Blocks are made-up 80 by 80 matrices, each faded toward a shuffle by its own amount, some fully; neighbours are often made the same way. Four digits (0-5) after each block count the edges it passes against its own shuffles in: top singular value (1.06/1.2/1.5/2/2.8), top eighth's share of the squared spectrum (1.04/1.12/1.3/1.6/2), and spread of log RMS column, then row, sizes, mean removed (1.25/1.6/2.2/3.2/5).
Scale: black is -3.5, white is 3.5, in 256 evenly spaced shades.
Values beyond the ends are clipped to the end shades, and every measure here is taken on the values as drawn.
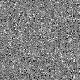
3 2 1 1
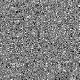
3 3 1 1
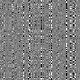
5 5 4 2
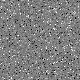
1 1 0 0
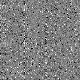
3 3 2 0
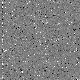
2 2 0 0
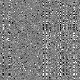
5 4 3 2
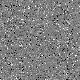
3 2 1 0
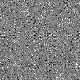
3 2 0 1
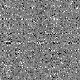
4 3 1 2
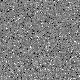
2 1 0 0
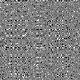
4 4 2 3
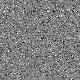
1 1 0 1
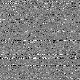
3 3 0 3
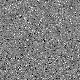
2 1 0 1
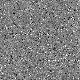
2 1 0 1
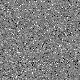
2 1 0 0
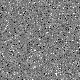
0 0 0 0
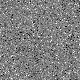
0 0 0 0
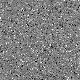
0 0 0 0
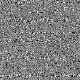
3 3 0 3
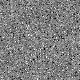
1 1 0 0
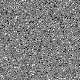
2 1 0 1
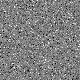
0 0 0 0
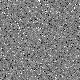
0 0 0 0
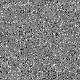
2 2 0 2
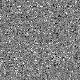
2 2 0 2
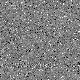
1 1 0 1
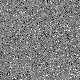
0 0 0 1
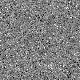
0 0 0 0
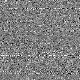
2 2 0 3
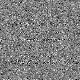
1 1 0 2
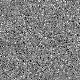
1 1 0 1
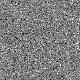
0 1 0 2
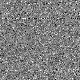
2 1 0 2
